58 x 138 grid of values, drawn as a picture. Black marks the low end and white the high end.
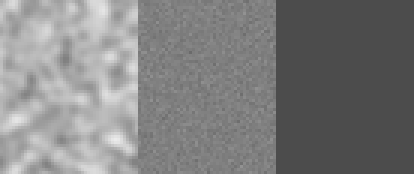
It is made of 1 by 3 panels. Panel 1,1: high, blotchy. Panel 1,2: middling, fine-grained, faint in contrast. Panel 1,3: low, flat.
